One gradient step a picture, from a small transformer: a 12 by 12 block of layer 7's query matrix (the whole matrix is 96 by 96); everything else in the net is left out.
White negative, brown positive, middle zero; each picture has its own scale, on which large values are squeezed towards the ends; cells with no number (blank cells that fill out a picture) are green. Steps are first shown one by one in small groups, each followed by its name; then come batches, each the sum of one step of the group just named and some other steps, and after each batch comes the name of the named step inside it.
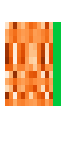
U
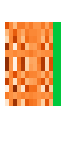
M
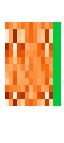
M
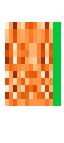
U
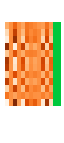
M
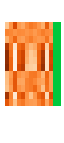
U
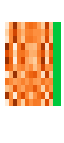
U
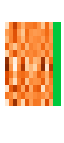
M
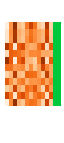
U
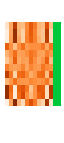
M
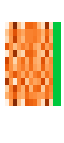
M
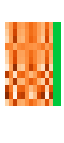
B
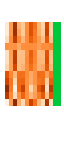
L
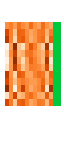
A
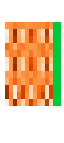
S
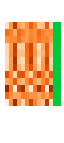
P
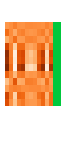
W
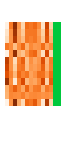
A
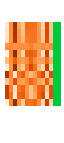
B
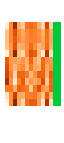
P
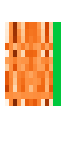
L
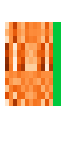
W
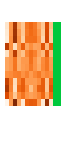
L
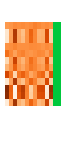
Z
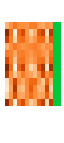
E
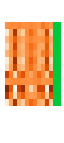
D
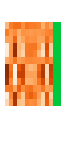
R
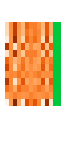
R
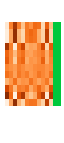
Z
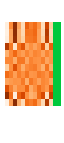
Z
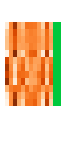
R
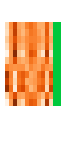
D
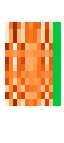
R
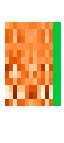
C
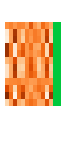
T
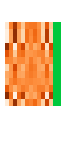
T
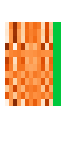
C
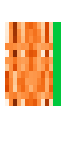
T
